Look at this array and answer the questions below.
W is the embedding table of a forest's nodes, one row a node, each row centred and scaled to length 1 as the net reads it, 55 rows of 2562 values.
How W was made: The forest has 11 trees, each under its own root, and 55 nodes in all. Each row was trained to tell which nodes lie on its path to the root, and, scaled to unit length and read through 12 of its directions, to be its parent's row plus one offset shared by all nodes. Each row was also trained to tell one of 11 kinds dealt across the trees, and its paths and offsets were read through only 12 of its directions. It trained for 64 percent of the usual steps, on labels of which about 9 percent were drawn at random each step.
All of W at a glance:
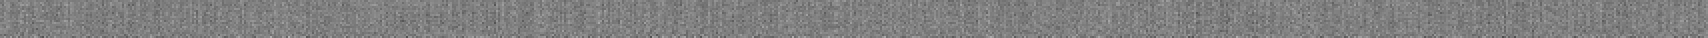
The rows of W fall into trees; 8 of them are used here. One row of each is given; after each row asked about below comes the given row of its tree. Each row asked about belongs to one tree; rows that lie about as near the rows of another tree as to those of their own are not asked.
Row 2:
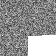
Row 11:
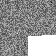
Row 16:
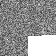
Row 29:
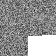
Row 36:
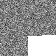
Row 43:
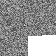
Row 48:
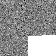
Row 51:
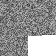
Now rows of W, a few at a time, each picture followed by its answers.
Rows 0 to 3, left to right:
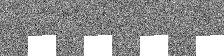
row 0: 2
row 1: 36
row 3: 48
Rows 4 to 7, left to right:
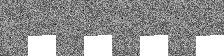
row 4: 29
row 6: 48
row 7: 48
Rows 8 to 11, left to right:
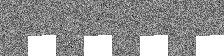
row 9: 36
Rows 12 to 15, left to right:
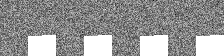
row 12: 11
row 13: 29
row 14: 16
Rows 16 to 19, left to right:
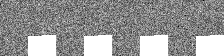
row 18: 2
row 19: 48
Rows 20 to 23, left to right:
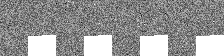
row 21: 48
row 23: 2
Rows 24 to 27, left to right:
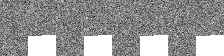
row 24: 51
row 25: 16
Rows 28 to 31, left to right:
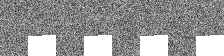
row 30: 16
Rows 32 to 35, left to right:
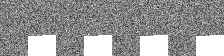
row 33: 16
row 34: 2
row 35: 48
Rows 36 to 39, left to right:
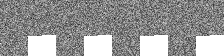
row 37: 16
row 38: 43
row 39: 16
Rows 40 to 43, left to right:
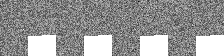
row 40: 11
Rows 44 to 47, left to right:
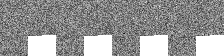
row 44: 2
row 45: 48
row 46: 2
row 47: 16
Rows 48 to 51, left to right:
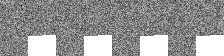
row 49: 29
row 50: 51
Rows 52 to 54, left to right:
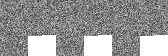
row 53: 36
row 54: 2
